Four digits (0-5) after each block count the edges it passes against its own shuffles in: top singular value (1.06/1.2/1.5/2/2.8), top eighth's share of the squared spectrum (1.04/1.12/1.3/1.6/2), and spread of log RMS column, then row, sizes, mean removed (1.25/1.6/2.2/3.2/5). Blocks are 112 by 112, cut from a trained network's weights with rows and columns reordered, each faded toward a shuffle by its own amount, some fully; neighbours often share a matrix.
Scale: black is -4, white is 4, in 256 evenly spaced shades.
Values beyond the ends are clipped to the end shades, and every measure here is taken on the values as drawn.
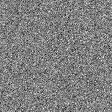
2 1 0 0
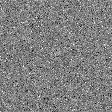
1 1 0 0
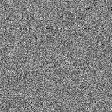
4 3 1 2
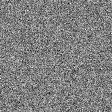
2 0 0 0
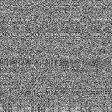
4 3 1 2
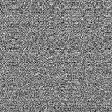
4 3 0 2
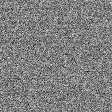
2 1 0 0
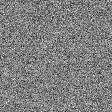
2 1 0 0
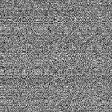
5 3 1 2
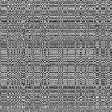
5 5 3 4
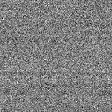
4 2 0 1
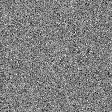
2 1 0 0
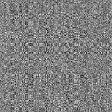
5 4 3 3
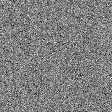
2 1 0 0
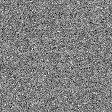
2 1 0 0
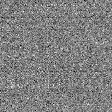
3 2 1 1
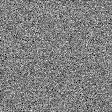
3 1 0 0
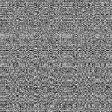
5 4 2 3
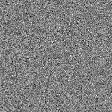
3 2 0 1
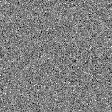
3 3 1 1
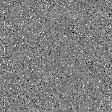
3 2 1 0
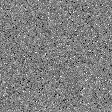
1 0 0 0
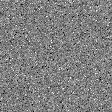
1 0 0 0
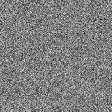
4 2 0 1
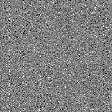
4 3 2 1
